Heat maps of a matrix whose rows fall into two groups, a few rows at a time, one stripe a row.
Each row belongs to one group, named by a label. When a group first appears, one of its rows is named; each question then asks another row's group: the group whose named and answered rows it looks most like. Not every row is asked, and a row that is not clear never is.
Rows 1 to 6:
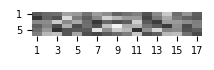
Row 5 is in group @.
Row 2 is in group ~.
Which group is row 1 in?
~
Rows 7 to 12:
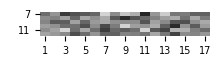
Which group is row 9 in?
@
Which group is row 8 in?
~
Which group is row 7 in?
@
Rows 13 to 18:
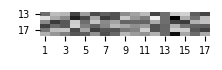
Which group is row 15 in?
@
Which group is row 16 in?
~
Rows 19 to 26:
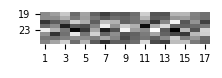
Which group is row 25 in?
~
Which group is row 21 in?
~
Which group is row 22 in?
@
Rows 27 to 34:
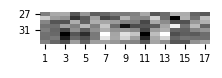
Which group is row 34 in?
@
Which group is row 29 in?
@
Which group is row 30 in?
~
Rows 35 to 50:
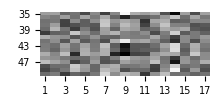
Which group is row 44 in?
~
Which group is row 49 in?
~
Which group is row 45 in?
~
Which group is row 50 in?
@
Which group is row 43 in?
~
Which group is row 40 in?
~
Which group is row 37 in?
@
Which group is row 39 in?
@
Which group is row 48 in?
~
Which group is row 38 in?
@
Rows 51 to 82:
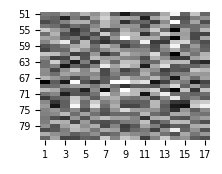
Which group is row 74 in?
@
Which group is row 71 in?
@
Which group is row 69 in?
~
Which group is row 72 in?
~
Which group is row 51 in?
~
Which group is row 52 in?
@
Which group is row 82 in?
@
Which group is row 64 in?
@
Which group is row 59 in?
~
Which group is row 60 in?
~
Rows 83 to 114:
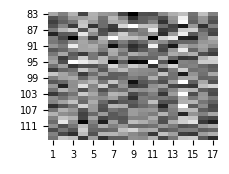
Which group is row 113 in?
@
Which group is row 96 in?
@
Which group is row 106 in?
~
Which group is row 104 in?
~
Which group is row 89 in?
@
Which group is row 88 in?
~
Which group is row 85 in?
~
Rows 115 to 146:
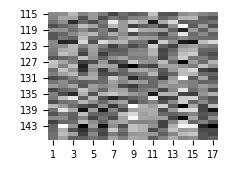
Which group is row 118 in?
~
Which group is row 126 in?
~
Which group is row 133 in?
~
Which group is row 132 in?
@
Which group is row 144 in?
@
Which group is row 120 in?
~
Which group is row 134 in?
~
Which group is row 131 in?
~
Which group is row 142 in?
~
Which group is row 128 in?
~
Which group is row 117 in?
@
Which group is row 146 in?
@
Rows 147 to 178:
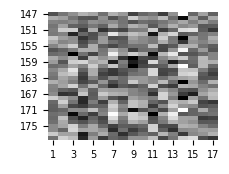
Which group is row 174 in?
@
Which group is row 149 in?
~
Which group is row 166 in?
@
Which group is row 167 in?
@
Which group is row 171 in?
~
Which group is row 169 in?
@
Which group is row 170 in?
@
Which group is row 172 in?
@
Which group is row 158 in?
~
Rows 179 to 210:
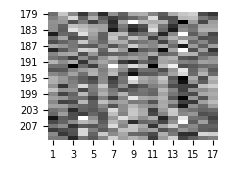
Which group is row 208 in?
~
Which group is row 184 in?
~
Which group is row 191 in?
~
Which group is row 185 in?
@
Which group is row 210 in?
@
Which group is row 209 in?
@
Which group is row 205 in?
~
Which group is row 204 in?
@
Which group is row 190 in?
@
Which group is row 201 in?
@
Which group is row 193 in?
~
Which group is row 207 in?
@
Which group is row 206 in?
~
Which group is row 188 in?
~
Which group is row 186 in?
~
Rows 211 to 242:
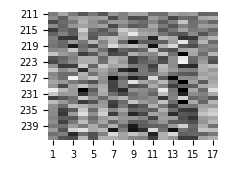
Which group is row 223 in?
~
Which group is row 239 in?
~
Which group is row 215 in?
~
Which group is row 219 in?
@
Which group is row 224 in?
@
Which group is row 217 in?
@
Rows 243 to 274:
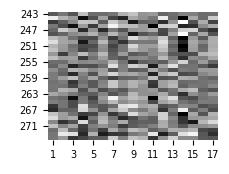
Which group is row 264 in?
@
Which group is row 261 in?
@
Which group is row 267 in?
~
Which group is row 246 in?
@
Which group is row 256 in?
@
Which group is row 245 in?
~
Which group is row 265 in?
@
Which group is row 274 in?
@
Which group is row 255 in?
~
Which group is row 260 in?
@
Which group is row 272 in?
@
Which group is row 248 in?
~
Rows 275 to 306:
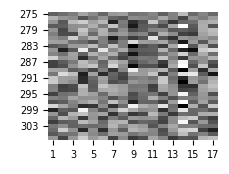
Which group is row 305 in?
~
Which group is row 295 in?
~
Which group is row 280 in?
@
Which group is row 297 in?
~
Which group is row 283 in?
~
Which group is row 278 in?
~
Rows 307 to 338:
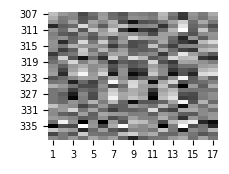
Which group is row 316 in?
@
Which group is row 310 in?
~
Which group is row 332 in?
@
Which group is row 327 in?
@
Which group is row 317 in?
~
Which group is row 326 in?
@
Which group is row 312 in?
@
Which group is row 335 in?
~
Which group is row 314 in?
@
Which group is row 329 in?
~
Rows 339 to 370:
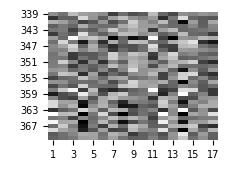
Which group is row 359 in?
~
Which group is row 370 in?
~
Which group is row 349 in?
@
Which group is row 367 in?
@
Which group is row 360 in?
@
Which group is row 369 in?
~
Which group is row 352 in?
@
